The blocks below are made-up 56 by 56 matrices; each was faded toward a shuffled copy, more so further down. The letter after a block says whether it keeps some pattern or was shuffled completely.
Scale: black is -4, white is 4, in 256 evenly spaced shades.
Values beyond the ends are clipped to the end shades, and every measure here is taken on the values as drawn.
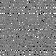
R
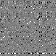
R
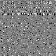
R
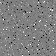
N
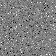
N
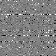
R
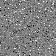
N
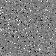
N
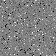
N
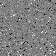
N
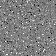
N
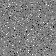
N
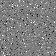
N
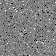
N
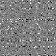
R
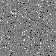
N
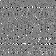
R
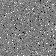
N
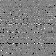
R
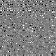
R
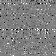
R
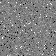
N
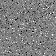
N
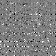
R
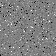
N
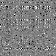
R
